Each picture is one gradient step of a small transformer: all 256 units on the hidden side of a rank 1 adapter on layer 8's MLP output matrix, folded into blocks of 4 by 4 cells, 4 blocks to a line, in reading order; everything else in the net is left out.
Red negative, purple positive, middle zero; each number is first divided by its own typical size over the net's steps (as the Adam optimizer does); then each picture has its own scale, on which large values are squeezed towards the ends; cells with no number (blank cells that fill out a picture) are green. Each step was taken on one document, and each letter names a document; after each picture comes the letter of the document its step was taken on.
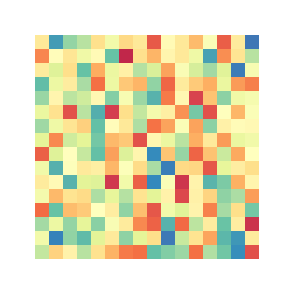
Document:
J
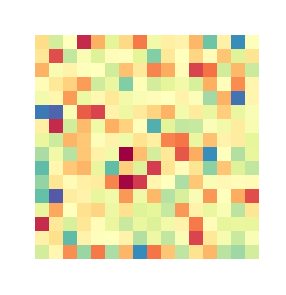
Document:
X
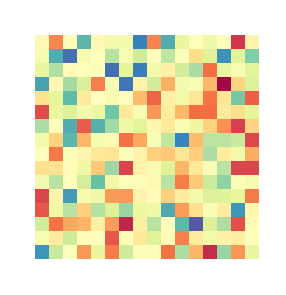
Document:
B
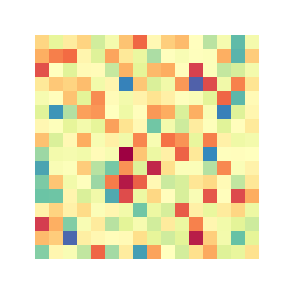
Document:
X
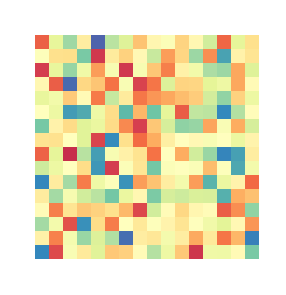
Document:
J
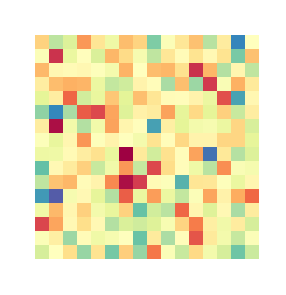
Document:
X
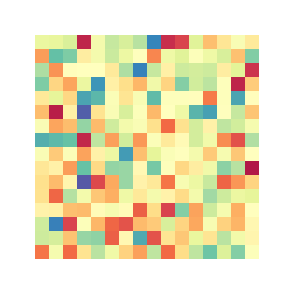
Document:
B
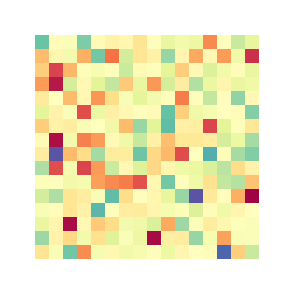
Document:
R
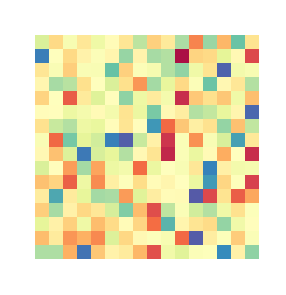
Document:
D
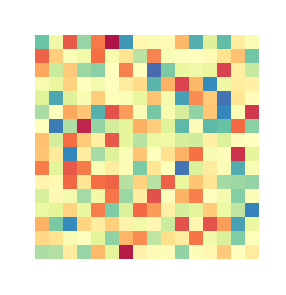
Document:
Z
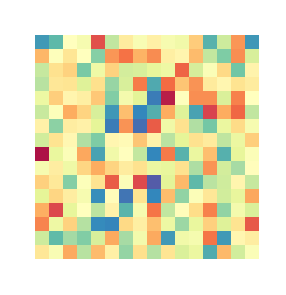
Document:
J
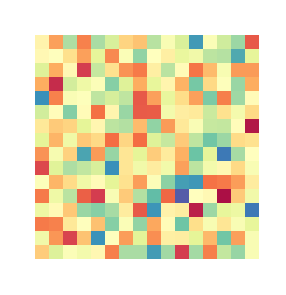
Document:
Z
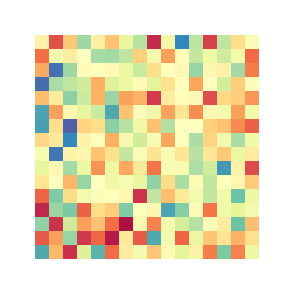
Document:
B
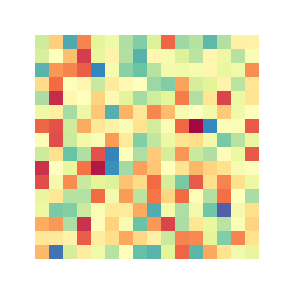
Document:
Z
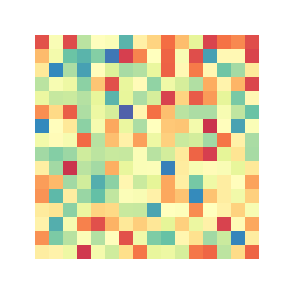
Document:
J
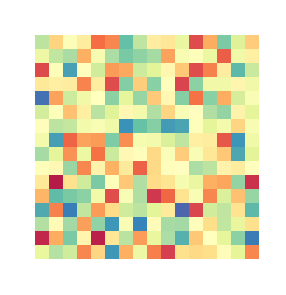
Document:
Z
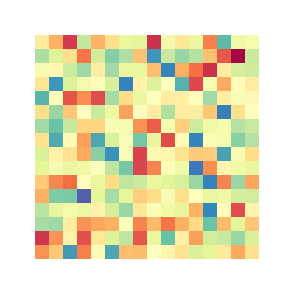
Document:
D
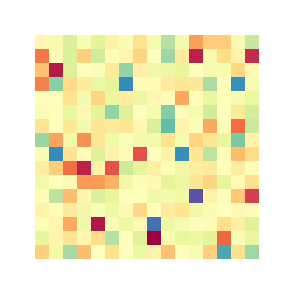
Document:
R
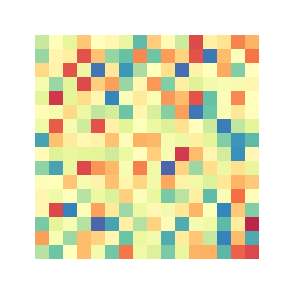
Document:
J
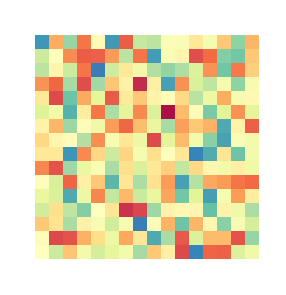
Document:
Z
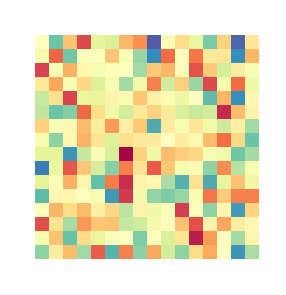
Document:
X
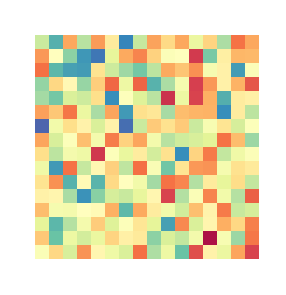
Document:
J
